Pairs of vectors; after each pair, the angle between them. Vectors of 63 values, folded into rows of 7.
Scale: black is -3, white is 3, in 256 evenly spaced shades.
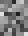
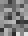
partly aligned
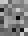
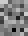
nearly parallel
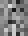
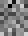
partly opposed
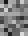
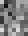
orthogonal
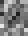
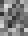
nearly parallel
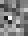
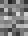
partly opposed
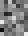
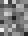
nearly opposite
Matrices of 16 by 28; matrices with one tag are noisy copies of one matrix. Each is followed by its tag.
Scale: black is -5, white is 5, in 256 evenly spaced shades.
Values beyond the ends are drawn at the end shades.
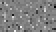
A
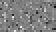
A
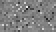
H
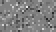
H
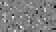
A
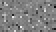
A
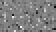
A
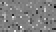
A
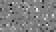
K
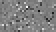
H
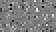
K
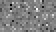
K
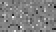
A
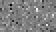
K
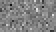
K
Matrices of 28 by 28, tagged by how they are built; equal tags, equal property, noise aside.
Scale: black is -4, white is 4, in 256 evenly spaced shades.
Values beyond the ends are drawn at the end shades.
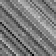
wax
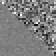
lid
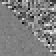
lid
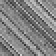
wax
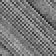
wax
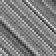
wax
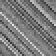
wax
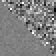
lid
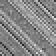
wax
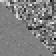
lid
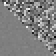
lid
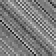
wax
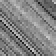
wax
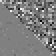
lid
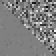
lid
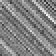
wax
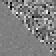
lid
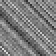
wax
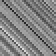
wax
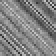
wax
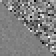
lid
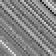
wax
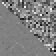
lid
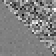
lid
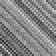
wax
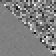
lid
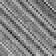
wax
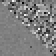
lid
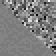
lid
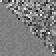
lid
